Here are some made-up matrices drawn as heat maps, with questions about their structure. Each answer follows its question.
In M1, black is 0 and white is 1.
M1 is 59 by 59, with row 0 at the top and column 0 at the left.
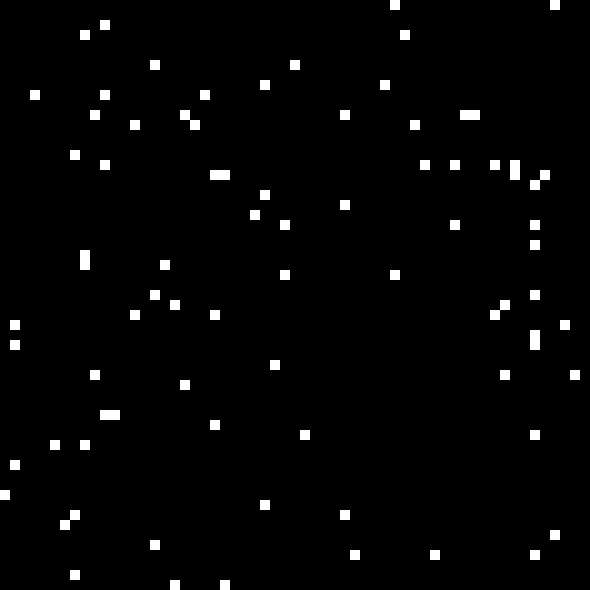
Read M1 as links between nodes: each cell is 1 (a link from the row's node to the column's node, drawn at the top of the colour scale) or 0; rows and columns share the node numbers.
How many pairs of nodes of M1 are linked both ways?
2
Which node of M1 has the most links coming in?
node 53
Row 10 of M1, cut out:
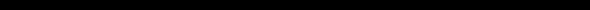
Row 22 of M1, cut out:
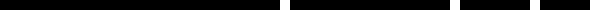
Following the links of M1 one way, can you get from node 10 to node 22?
no
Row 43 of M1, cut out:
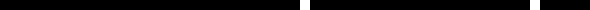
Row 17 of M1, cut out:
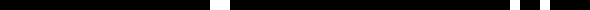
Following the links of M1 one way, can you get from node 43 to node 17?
yes
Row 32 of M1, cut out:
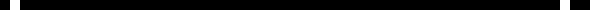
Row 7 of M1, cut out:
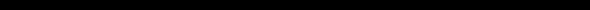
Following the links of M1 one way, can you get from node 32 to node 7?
no
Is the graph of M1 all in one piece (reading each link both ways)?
no
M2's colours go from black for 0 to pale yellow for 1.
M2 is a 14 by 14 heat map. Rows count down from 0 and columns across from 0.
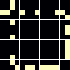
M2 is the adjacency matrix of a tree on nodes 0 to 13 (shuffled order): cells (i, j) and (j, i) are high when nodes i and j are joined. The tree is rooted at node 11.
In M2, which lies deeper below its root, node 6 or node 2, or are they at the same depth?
node 6
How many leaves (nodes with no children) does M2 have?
11
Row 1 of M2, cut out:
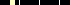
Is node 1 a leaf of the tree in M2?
yes
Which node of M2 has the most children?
13
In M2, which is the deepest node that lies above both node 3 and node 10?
13
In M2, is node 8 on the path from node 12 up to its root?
no
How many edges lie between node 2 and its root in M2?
1
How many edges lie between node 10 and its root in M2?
2
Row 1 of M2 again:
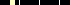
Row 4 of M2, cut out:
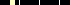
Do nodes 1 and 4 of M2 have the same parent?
yes
